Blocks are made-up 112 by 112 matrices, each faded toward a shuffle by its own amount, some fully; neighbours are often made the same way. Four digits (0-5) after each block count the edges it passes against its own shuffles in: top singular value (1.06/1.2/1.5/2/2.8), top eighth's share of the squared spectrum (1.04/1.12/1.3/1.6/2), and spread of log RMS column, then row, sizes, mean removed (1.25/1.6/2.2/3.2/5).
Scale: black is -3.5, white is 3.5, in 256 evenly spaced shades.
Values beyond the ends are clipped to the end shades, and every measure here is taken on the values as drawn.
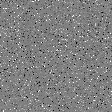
0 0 0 0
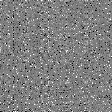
4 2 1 1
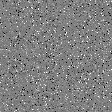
3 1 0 0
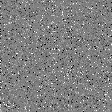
3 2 1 0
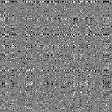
5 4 3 3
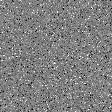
1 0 0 0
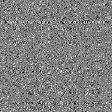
4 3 2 2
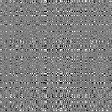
5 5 4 4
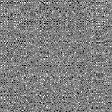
5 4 3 3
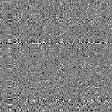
5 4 3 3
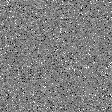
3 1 0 0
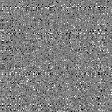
4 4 2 3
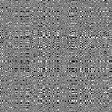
5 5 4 4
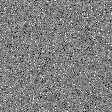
0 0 0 0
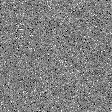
0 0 0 0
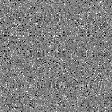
4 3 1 2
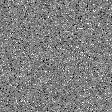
0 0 0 0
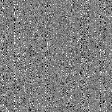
2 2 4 0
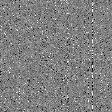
3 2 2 0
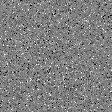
3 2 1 0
